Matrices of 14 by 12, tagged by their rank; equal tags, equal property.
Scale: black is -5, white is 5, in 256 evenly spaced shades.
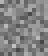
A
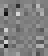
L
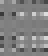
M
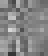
L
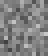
A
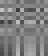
M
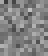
A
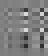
M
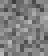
A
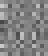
L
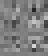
L
